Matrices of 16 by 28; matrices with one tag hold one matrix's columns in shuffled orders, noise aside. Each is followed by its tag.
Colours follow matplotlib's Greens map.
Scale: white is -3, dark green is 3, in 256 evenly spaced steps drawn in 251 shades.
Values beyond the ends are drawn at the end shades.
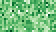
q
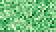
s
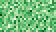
s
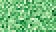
s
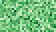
s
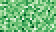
s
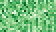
q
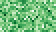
s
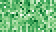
q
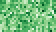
q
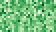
q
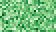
s
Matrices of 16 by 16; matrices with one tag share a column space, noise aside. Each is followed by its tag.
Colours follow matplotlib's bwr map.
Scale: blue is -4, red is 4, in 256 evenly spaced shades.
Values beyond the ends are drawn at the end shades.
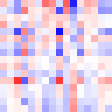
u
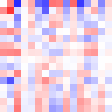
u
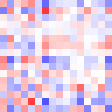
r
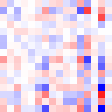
r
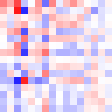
u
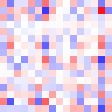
r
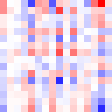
u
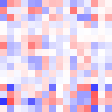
r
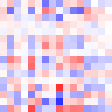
r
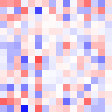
r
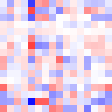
r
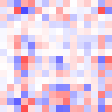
r
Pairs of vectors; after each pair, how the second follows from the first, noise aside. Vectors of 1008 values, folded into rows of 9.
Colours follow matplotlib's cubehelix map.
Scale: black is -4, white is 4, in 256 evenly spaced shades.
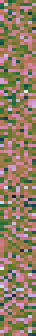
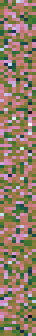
shuffled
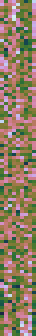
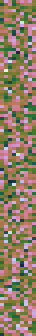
shuffled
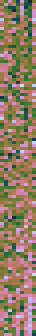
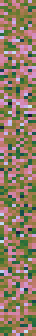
shuffled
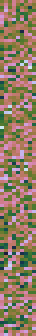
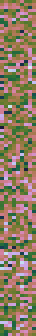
sign-scrambled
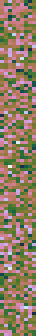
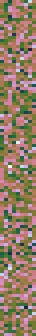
sign-scrambled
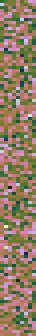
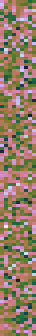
sign-scrambled
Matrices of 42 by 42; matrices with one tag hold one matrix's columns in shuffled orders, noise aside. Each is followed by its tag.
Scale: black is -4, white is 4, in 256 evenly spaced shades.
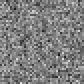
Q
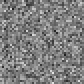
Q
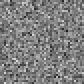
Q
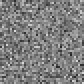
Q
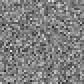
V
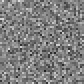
V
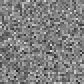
V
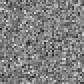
Q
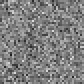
Q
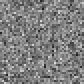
Q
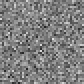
V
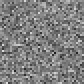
V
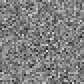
V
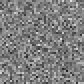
V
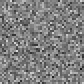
V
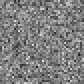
Q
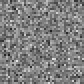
Q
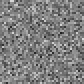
V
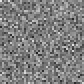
V
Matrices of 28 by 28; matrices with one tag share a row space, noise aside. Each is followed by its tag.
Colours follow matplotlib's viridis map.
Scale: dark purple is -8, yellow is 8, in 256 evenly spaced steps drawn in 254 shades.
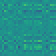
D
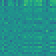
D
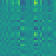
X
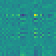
X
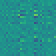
X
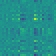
X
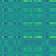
D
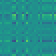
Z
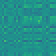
D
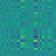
X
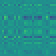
D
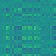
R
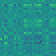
D
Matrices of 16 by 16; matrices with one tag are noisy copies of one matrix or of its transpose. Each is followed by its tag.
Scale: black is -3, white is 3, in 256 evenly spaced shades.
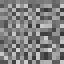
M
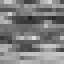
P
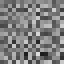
M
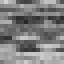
P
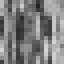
P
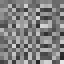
M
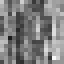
P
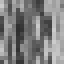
P
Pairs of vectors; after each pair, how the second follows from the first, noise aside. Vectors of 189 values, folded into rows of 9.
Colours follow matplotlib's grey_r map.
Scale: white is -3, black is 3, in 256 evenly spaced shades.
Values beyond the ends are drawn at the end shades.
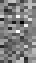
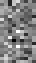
reversed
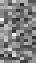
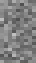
shrunk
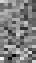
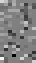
partly zeroed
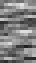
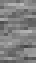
shrunk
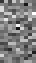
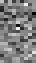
negated
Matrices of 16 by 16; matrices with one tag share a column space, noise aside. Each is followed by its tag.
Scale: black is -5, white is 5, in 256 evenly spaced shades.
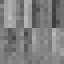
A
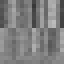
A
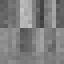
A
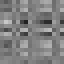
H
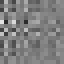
H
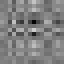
H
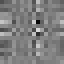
H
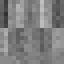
A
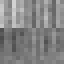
A
